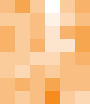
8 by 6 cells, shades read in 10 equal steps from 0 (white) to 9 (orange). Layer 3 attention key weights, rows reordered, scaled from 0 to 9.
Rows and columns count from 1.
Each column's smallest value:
4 3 3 0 2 3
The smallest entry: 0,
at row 1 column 4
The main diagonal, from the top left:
5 4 5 2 5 5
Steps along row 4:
down up down same up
